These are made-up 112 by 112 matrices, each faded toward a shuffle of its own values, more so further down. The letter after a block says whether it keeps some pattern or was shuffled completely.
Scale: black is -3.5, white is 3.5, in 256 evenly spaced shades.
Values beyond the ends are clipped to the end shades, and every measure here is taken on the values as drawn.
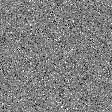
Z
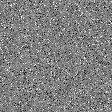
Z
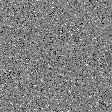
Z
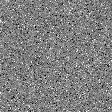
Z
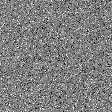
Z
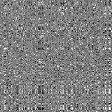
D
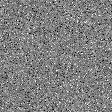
Z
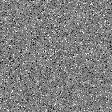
Z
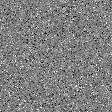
Z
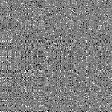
D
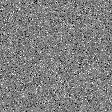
Z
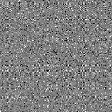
D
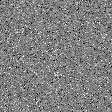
Z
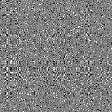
D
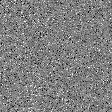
Z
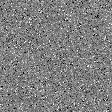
Z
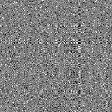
D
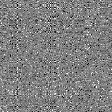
D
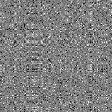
D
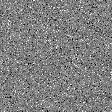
Z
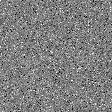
Z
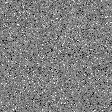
Z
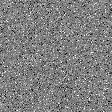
Z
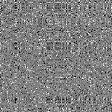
D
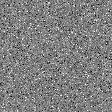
Z
